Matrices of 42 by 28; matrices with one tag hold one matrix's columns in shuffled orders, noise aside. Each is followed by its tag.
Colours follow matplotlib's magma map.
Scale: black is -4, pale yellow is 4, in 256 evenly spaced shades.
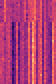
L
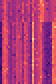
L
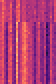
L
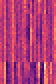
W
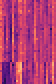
W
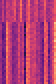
L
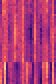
W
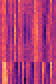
W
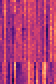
W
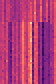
L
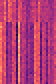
L
